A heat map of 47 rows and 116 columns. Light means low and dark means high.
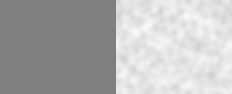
It is made of 1 by 2 panels. Panel 1,1: middling, flat. Panel 1,2: very low, blotchy, faint in contrast.
